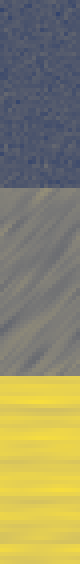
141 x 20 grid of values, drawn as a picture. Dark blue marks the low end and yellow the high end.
It is made of 3 by 1 panels. Panel 1,1: low, fine-grained, faint in contrast. Panel 2,1: middling, slanting up to the right, faint in contrast. Panel 3,1: very high, streaked across, faint in contrast.
